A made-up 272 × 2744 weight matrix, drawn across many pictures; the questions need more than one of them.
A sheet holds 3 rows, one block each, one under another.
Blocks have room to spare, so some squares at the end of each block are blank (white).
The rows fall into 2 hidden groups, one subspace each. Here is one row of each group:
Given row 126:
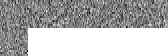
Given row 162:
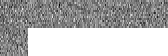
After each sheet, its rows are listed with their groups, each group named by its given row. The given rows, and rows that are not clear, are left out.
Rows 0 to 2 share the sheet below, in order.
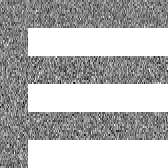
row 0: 162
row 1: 126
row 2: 162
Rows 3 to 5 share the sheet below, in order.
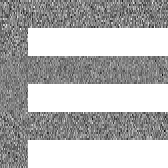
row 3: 126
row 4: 126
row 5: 162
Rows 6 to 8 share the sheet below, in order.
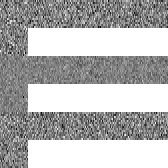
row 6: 126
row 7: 126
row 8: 162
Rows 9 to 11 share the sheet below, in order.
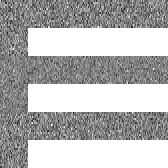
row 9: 126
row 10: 162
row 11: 162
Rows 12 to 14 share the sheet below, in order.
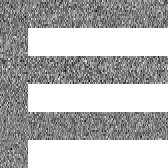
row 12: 162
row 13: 126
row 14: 126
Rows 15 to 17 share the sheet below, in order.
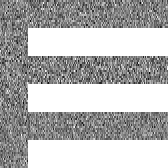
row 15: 126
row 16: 126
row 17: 162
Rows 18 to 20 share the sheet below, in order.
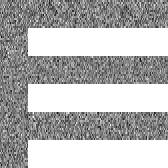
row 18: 126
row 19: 126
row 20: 126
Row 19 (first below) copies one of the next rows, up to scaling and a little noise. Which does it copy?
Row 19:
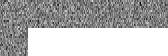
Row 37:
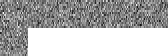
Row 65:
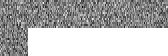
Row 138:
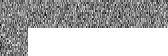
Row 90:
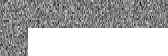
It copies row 90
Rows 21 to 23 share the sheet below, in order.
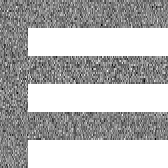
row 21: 162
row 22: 162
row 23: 126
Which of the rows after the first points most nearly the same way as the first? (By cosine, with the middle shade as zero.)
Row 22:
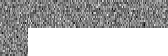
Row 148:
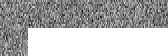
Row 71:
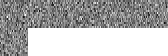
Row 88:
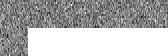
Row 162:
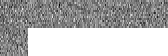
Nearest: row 162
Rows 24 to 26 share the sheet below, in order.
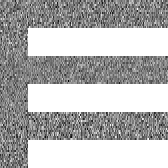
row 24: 126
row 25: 126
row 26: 126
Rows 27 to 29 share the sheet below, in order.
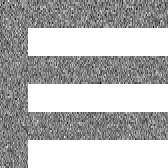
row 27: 126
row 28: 126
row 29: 162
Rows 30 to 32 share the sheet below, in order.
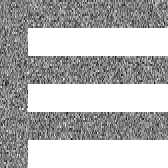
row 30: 126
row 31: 126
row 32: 126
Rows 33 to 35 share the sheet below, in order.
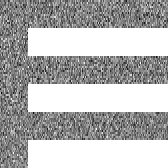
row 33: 162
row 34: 126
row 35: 126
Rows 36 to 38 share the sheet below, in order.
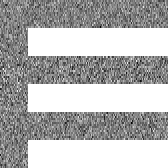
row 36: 126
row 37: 126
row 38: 126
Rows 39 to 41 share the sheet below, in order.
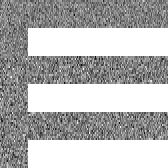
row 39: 162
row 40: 126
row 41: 162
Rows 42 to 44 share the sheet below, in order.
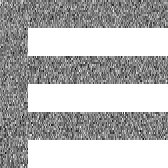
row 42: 162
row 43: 126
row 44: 162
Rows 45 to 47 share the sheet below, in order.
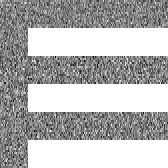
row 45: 162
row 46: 162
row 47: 126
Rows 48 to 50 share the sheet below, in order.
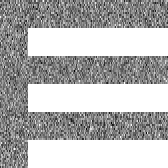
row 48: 162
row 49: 126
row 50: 126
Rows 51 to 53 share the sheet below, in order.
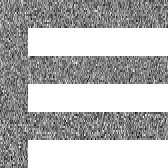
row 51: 162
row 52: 162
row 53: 162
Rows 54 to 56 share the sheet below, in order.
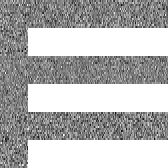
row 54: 162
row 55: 162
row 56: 126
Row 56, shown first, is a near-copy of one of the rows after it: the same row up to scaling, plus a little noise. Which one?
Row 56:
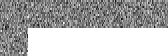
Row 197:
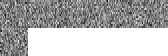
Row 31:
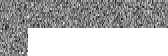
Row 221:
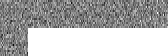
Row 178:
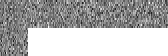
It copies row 31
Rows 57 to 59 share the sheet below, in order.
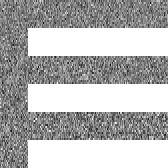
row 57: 126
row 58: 126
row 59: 126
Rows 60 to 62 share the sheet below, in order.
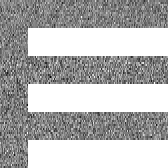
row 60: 162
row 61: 126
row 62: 162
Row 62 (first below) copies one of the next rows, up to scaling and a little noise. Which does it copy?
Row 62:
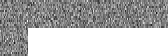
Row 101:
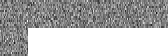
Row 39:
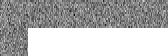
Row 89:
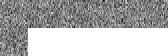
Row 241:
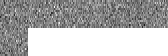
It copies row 101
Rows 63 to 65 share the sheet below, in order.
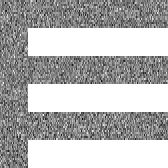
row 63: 126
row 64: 162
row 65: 126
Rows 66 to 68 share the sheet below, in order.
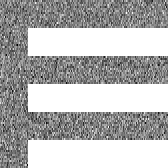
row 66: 162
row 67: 162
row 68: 126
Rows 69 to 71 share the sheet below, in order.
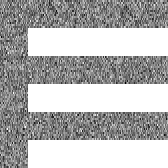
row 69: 126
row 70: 162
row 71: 126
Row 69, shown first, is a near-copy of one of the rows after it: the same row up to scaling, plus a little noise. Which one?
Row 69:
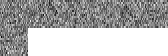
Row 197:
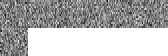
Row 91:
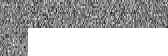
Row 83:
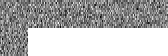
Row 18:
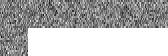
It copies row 18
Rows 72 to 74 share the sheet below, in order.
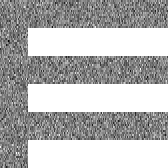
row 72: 162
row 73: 126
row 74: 162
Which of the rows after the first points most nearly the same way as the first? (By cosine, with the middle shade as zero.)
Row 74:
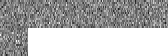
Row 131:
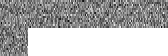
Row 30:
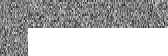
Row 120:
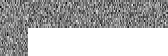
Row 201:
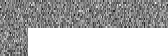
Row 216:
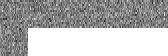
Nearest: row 201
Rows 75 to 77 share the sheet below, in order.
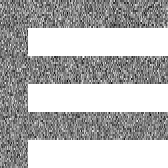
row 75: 162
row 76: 162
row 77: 126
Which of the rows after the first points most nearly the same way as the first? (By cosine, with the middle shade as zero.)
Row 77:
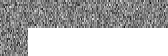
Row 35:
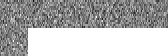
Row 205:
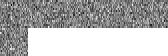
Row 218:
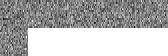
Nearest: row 205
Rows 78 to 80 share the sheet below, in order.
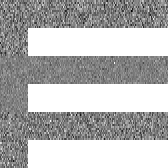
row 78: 126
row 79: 126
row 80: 126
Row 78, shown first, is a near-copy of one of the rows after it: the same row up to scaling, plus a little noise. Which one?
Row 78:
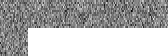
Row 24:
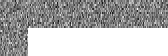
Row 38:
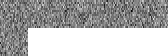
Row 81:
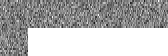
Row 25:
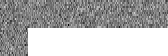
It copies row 38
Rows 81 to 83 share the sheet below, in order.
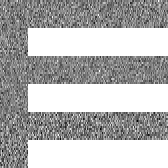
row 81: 126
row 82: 126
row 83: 126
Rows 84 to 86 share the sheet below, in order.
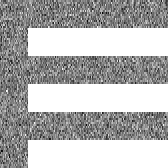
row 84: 126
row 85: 162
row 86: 162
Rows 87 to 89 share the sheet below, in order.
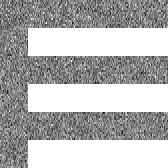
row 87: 162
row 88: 162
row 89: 162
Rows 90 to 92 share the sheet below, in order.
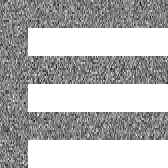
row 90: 126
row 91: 126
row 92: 126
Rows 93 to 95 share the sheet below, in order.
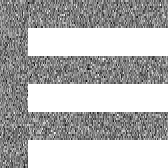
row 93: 162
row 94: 126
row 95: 162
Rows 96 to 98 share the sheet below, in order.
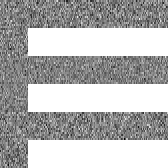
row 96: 126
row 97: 162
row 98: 126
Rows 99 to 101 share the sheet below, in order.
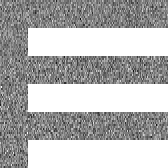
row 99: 162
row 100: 126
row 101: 162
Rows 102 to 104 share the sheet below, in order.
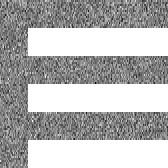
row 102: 162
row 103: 162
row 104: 126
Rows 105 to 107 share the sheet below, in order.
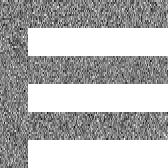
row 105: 126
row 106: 126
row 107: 126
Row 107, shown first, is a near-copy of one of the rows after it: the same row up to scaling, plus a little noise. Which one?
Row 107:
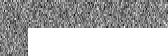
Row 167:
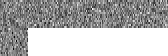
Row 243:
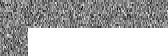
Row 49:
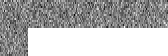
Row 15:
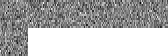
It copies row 49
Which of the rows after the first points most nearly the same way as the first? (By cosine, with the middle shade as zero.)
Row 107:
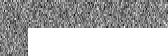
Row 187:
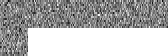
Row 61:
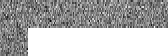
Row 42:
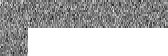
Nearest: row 187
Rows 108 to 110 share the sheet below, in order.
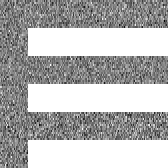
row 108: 126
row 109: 126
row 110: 126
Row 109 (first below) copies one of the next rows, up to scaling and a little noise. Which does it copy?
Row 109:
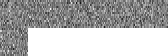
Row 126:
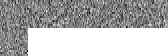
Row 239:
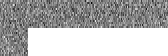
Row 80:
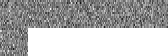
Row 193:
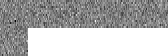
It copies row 80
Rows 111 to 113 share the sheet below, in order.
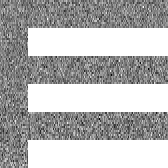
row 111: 126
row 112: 126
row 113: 162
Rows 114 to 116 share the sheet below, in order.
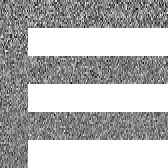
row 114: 126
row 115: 126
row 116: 162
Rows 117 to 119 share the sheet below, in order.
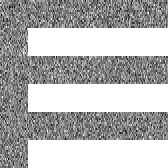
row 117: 162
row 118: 162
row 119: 126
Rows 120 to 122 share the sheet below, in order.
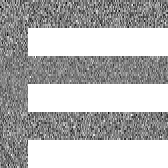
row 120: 162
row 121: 126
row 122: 126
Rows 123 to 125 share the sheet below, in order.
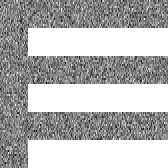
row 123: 162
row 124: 126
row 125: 126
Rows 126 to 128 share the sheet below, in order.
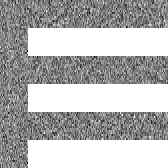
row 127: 126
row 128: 126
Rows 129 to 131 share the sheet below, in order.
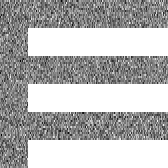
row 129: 162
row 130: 162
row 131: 162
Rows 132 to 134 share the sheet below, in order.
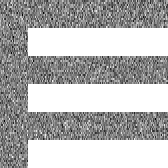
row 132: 162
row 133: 126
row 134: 126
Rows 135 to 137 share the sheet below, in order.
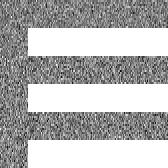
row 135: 126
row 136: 162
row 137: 162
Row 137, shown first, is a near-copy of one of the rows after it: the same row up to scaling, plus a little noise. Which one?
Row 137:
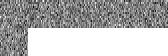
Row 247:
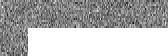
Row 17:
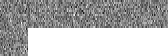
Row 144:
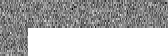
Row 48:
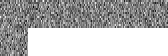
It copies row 48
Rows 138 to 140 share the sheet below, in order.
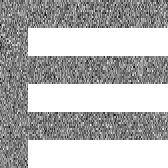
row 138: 126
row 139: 162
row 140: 162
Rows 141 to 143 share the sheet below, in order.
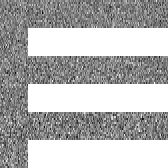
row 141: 162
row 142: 126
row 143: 162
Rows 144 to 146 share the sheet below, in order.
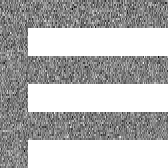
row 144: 162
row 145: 126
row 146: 126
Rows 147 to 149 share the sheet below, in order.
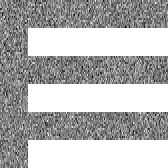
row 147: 162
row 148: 162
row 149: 162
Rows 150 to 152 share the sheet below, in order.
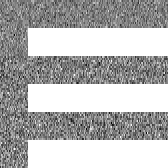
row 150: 162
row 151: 162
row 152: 126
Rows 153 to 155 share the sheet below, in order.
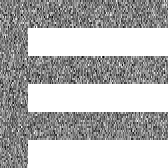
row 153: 162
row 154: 162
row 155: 162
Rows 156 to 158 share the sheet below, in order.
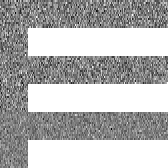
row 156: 162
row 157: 126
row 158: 162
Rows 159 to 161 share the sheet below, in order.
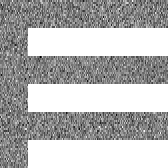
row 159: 162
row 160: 162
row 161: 126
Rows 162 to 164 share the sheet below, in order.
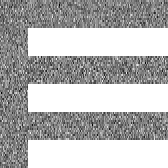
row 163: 126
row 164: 162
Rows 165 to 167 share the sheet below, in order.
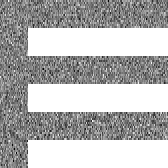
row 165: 126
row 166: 162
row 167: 126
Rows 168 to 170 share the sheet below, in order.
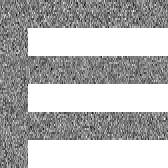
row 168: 162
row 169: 162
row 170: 126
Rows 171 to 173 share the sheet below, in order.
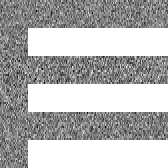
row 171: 162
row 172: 126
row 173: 126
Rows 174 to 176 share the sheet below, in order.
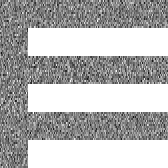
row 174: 126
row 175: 126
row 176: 126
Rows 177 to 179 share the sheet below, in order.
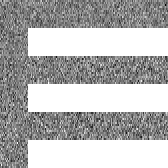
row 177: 162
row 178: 126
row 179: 126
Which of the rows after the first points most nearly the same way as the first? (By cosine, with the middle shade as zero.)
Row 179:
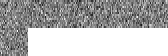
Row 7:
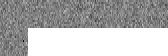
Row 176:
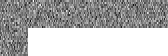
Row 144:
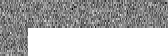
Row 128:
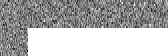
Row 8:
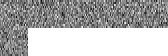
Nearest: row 128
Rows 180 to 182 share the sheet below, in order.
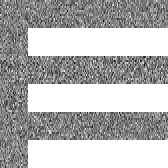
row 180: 162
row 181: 162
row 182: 126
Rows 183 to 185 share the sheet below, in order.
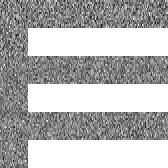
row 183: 126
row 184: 126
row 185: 162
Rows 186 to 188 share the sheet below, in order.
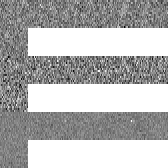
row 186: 126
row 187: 126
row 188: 162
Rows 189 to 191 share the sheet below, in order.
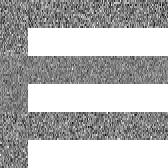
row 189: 162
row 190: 126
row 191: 126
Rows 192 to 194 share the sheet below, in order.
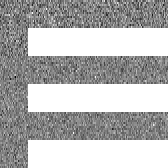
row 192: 162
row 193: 126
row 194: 162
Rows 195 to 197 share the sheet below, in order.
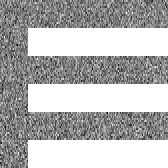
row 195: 162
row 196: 162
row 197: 126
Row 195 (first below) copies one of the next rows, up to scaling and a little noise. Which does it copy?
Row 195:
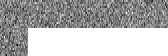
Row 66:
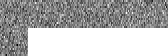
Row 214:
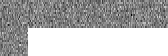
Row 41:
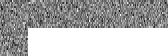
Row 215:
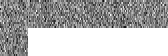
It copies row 66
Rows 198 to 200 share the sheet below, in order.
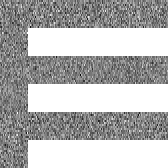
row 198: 162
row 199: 162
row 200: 162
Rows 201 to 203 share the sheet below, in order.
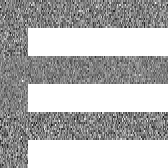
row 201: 162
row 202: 162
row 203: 162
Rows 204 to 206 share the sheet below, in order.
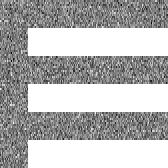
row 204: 162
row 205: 126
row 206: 126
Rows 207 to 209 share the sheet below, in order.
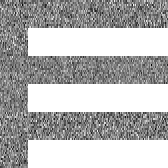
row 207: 162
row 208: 162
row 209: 162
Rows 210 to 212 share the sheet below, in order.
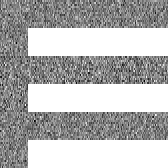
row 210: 162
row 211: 162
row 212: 162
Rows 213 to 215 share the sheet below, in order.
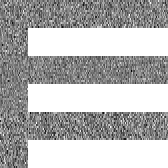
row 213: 126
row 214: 162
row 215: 162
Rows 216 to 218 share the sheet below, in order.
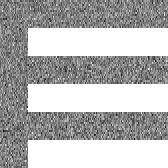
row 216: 126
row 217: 126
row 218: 126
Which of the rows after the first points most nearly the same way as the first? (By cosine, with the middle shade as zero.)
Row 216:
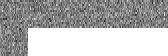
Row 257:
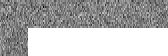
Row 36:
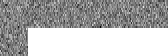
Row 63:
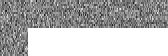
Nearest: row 257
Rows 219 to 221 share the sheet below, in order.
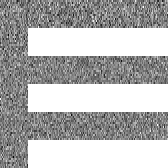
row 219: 126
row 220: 126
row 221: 126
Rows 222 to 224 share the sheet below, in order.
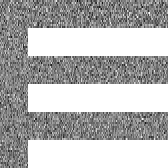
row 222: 126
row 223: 126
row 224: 126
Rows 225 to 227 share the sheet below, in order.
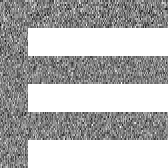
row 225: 126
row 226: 126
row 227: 162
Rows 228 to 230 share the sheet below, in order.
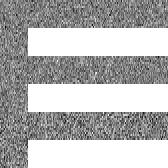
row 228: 126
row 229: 126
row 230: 162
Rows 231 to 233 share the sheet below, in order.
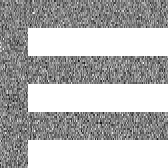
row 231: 126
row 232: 126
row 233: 126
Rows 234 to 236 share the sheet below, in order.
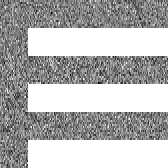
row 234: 162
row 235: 126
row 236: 126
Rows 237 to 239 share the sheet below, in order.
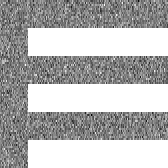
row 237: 126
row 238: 126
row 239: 126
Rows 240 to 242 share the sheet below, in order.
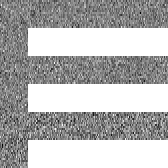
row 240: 162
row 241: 162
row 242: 162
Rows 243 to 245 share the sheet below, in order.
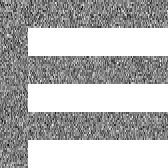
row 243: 126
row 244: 162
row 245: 162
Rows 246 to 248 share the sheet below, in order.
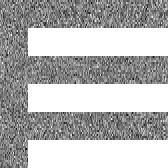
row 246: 126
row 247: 162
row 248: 162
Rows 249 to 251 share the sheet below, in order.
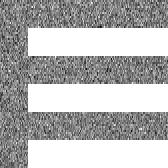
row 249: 126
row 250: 162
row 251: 162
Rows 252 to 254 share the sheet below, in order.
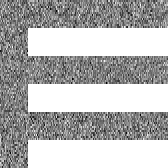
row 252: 126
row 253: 162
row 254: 126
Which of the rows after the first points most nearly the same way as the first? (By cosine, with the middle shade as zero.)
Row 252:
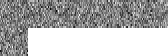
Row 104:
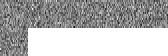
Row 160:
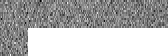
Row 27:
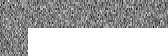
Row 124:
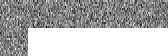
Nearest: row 104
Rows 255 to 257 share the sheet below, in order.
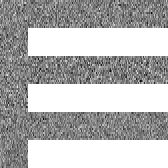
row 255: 162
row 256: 126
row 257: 126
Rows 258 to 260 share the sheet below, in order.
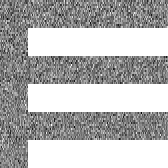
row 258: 126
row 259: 162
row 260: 162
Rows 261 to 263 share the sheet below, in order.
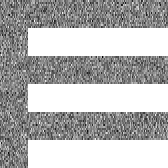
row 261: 162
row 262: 162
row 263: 162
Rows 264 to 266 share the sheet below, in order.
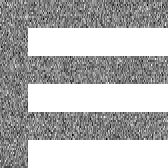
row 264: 162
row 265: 162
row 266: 162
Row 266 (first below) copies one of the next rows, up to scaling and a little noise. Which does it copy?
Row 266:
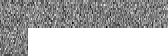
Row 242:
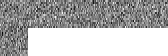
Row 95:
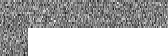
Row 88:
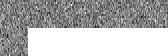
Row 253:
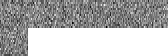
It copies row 253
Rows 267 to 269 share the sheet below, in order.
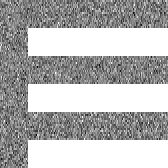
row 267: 126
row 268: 162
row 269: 126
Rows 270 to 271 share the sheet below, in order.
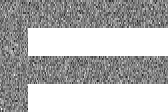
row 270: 162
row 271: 126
